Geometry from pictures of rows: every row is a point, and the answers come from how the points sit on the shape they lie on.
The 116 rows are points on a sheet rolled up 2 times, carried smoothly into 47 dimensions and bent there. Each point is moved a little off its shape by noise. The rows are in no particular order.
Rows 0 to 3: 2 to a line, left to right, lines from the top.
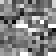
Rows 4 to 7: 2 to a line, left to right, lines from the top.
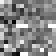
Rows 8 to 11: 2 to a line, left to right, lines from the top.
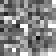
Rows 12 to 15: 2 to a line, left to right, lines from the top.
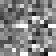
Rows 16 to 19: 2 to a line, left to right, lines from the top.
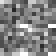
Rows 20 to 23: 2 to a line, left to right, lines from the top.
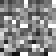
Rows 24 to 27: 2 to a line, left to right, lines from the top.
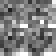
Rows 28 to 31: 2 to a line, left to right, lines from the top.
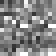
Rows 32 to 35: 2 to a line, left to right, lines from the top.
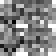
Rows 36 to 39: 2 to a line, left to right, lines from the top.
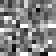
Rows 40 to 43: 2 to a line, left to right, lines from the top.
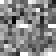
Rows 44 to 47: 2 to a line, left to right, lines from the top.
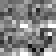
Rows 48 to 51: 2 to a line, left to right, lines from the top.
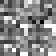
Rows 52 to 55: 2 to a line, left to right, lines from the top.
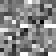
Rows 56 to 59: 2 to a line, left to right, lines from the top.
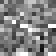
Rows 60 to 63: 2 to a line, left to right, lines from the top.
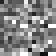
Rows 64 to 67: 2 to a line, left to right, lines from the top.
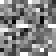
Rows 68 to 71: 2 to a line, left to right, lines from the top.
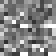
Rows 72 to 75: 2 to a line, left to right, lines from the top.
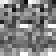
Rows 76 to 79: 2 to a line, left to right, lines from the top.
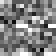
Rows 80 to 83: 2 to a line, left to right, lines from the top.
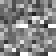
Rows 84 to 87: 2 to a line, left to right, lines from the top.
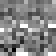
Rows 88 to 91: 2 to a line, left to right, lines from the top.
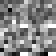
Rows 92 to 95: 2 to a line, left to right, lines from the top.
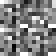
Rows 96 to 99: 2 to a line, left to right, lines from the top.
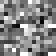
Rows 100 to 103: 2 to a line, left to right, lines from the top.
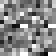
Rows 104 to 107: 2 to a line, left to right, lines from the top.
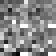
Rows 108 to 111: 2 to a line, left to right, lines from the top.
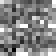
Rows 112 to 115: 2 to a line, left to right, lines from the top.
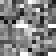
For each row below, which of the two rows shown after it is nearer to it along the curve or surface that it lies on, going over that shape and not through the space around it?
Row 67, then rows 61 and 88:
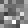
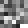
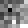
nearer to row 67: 88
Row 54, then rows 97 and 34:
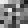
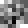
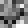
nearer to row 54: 97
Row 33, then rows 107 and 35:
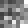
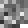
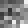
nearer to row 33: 35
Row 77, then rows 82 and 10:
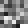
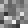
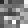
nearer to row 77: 10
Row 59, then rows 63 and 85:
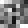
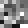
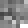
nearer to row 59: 63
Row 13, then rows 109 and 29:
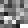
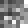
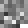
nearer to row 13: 109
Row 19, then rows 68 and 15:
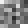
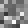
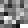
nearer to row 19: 68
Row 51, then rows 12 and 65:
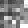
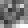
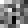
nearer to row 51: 12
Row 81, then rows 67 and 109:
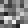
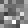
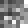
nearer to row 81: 109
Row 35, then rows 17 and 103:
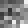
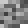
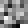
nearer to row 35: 103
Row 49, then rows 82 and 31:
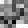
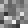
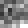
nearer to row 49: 31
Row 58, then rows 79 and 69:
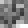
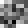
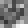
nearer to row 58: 69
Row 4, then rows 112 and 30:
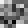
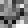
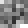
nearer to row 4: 112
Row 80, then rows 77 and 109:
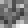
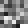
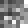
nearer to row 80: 109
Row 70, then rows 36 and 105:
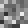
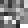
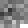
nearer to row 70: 105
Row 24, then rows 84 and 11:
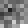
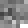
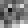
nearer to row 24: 84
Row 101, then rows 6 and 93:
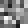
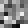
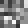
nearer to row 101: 93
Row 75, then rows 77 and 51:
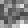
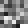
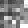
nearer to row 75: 51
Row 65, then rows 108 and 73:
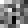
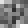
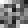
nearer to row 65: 73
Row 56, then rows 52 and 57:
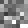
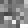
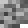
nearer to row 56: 52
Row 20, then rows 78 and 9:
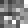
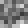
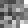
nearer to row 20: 9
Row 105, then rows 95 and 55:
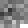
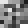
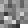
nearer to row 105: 55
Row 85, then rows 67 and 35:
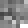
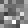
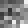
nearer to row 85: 67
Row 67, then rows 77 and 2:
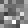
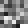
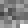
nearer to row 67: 2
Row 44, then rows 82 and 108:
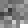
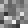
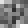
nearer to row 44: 82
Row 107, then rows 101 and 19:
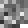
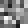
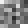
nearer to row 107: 19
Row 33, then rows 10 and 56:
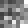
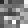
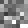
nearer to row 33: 10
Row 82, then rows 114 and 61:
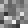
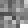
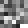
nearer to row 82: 114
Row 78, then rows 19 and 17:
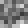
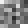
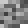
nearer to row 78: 19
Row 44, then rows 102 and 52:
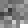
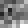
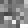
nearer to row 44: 52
